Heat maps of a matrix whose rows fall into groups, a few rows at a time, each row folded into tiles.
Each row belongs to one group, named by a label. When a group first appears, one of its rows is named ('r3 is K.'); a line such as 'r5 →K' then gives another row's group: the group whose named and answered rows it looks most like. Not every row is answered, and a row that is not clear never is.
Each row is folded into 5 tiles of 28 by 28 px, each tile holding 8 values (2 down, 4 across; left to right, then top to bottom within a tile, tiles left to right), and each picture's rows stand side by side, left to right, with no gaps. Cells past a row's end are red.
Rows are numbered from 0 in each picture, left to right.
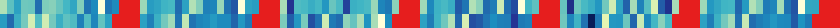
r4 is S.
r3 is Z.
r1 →Z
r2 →S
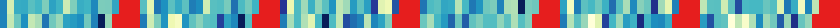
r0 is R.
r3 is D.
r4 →R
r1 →R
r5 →Z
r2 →R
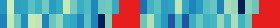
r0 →R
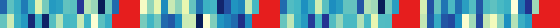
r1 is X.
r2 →D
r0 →D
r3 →S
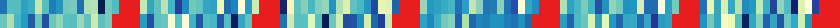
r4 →Z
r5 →R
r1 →Z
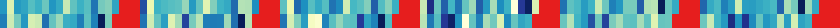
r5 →D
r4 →D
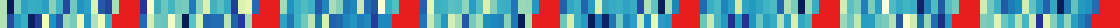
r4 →D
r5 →D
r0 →S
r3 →R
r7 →X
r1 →R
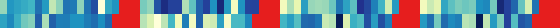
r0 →Z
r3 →X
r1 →X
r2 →X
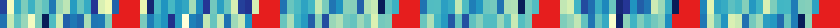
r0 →R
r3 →D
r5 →R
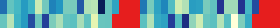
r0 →D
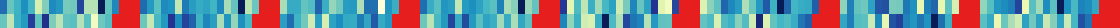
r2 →Z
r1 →D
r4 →R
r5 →X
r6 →Z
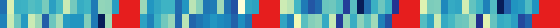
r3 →X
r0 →R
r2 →X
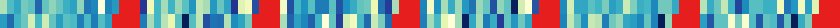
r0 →Z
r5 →Z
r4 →R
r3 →R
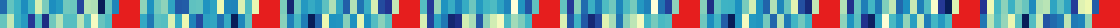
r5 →S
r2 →S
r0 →D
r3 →S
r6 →S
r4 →S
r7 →R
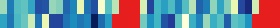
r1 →S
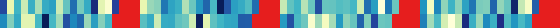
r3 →R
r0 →R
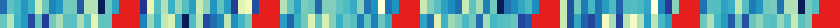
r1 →R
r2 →Z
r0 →D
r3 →X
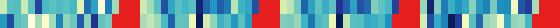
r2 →X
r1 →X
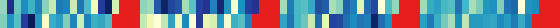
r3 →Z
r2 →Z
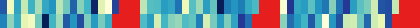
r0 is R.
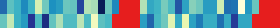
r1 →Z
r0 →D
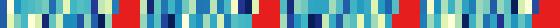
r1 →S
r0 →R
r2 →S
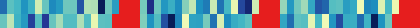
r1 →S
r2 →Z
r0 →D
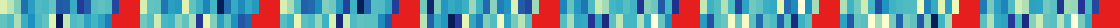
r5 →Z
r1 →X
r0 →X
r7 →D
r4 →D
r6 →Z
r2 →X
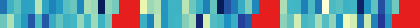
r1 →X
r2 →X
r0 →D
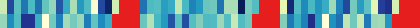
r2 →S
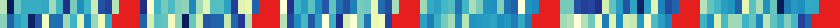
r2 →S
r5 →X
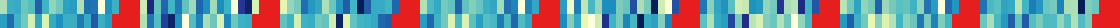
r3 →Z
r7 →D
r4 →R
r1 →S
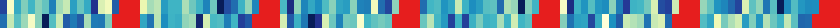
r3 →D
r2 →S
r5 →X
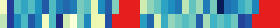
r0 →S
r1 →X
